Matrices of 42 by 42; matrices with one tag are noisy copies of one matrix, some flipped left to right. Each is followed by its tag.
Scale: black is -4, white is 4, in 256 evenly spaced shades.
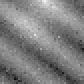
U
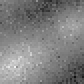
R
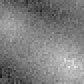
R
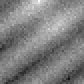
U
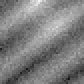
U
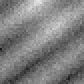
U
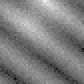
U
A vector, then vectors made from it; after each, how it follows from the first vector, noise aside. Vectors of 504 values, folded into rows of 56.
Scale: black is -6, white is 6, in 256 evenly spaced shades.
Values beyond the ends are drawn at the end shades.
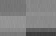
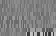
sign-scrambled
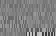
sign-scrambled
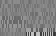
sign-scrambled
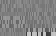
sign-scrambled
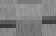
wrapped around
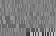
sign-scrambled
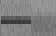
wrapped around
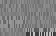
sign-scrambled
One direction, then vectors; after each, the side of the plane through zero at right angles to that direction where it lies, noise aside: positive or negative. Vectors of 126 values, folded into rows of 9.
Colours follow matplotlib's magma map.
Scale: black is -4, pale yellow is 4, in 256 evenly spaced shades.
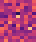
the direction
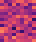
positive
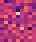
negative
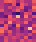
positive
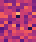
negative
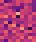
negative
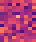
positive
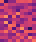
negative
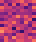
positive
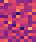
positive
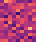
positive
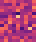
positive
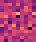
negative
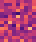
positive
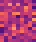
negative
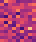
positive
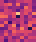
negative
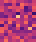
positive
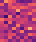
positive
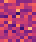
positive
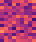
positive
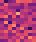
negative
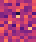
positive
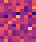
positive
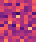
positive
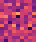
negative
